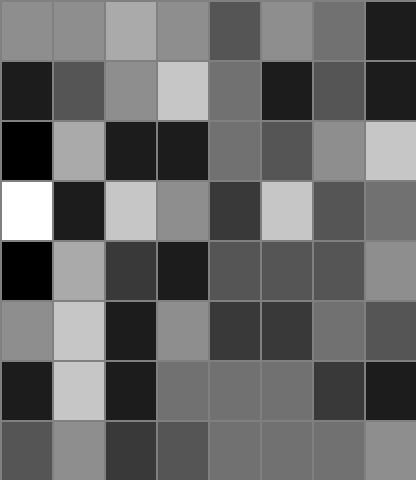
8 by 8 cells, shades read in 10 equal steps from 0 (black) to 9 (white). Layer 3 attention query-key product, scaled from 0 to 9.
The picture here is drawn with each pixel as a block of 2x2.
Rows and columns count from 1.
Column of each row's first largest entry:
3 4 8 1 2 2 2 2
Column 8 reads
1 1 7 4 5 3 1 5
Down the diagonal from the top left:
5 3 1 5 3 2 2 5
